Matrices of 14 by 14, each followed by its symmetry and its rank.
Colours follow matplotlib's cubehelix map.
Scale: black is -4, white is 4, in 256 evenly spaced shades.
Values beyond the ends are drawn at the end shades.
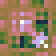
symmetric, rank two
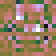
neither, rank three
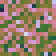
neither, full rank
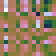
neither, rank two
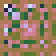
symmetric, rank two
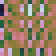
neither, rank two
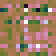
neither, rank three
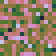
neither, full rank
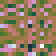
neither, rank three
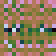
neither, rank two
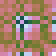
symmetric, rank two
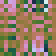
neither, rank two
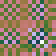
symmetric, rank two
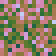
neither, full rank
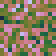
neither, full rank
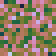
neither, full rank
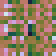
neither, rank three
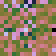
neither, rank three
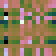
neither, rank two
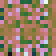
neither, rank three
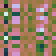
neither, rank two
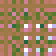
symmetric, rank two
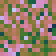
neither, full rank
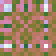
symmetric, rank two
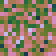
neither, full rank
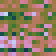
neither, rank three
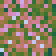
neither, full rank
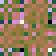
symmetric, rank two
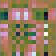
neither, rank two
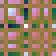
symmetric, rank two
